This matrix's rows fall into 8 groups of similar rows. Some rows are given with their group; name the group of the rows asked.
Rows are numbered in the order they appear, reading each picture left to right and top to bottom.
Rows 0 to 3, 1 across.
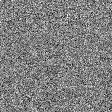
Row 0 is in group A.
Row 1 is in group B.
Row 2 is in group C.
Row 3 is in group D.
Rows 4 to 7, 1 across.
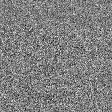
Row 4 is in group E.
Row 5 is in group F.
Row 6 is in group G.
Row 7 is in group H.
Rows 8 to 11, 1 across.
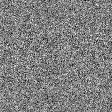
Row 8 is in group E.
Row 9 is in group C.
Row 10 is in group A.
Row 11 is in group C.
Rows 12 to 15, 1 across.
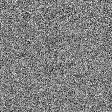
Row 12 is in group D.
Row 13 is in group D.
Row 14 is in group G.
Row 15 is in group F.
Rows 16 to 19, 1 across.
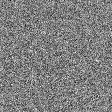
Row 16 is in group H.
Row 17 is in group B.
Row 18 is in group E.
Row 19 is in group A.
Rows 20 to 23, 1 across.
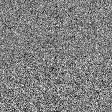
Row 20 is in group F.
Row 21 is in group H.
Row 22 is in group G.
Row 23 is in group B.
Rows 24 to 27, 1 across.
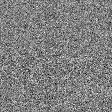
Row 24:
B
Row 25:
B
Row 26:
D
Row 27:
G
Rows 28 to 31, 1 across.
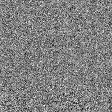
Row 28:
F
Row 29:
H
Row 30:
F
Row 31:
A
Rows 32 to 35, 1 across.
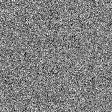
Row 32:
A
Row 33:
H
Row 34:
F
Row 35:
E
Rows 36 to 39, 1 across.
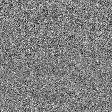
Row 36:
C
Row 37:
F
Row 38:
E
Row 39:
E
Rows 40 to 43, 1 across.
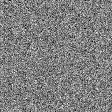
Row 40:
E
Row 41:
E
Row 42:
A
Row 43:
E
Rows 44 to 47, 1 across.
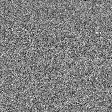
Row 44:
E
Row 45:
E
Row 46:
G
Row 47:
A
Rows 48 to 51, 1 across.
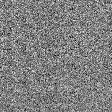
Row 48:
A
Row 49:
A
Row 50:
D
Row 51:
H
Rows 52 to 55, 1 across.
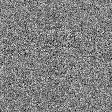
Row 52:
B
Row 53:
H
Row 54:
A
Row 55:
E
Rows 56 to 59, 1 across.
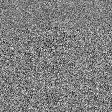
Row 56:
D
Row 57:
H
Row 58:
F
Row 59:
C
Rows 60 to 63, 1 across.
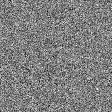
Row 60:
E
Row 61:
H
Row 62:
D
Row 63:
E
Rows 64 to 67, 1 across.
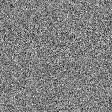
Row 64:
C
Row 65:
E
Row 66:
D
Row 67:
A
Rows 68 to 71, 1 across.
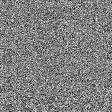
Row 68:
H
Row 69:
A
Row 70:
A
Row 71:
A
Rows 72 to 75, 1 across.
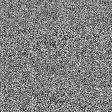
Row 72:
C
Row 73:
B
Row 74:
E
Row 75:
E
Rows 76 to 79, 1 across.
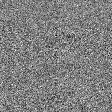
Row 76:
A
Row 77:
D
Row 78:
D
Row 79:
A
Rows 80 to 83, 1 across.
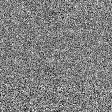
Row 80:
G
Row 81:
D
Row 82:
H
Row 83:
B
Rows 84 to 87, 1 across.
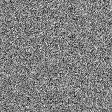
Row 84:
F
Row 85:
F
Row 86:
C
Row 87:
H
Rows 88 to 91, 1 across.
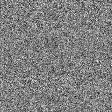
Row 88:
B
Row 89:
C
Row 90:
E
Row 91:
B
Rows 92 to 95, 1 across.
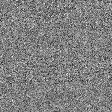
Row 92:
G
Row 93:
F
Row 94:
A
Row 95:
D
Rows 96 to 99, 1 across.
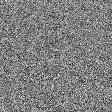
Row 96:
B
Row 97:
D
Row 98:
C
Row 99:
G
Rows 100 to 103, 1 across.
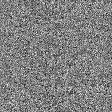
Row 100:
G
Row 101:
B
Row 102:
G
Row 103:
G
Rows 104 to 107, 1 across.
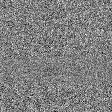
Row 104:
A
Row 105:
G
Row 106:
H
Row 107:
D
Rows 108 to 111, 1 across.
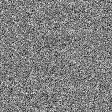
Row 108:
D
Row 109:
D
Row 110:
E
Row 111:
C
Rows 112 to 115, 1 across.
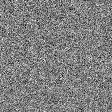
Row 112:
E
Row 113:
D
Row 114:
B
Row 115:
C
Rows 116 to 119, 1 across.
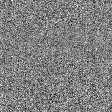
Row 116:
A
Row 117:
F
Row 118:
A
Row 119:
A
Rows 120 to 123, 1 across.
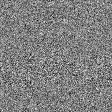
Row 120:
H
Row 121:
F
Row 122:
F
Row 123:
E
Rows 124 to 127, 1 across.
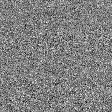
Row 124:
H
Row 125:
F
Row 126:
B
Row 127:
G
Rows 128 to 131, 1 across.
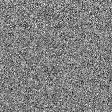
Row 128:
B
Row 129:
B
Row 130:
C
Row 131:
C
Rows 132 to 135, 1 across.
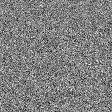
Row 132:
F
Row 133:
C
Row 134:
E
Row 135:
D
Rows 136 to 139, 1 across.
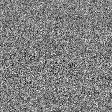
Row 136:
F
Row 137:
B
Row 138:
F
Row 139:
B
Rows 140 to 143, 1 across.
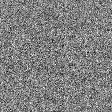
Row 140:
B
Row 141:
G
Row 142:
E
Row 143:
B
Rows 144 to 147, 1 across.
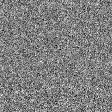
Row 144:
C
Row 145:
C
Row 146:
F
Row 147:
C
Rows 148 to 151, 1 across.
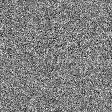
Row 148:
D
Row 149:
A
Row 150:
G
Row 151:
B
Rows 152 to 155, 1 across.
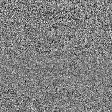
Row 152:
H
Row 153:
G
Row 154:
H
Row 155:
D
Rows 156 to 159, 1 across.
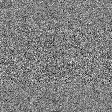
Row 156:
A
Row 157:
H
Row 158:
D
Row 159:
B
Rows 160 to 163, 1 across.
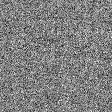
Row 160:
F
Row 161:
G
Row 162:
C
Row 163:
C
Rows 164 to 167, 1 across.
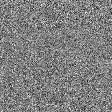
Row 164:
B
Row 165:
D
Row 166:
A
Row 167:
E
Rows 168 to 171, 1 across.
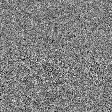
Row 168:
D
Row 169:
G
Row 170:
B
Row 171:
D
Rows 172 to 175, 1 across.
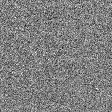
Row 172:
H
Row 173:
B
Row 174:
D
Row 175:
E
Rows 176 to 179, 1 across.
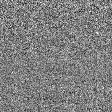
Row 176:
B
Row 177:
E
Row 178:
H
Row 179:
H
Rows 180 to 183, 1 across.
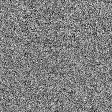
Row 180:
G
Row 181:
H
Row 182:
E
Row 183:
F
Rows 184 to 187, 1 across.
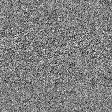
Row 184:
C
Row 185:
A
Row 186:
F
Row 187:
G
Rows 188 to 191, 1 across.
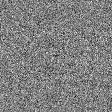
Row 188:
D
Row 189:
B
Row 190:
G
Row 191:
C
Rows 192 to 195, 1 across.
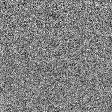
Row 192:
B
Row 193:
B
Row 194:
H
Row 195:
A
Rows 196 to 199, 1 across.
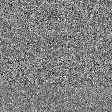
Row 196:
C
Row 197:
H
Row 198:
B
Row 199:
G
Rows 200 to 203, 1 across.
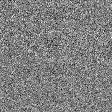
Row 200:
H
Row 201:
C
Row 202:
H
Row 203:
E
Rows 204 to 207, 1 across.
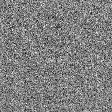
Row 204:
B
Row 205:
E
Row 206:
H
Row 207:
H
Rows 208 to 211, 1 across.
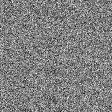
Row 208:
E
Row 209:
A
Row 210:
B
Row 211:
B
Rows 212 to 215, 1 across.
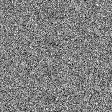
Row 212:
E
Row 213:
B
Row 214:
C
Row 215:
B
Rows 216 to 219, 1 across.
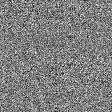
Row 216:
E
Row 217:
E
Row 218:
G
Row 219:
D
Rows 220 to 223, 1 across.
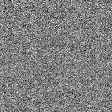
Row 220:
E
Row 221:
E
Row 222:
A
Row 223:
D
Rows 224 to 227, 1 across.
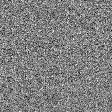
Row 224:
E
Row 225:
A
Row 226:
A
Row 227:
C
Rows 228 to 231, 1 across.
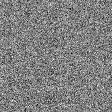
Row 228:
C
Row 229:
A
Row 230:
A
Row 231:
H
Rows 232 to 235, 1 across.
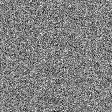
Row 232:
F
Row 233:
F
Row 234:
B
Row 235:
B
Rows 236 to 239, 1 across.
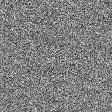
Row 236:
C
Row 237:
E
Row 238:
H
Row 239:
B
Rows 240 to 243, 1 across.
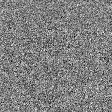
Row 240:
A
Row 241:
H
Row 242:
C
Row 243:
G
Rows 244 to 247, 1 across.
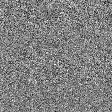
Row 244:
C
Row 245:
B
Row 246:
B
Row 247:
D
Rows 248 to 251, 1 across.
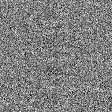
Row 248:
B
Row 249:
H
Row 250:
H
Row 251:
C
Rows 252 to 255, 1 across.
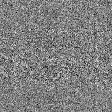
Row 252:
C
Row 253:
H
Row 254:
C
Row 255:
H
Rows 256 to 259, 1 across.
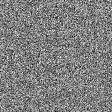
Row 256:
F
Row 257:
H
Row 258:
D
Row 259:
D
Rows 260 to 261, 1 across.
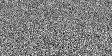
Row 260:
C
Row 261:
B
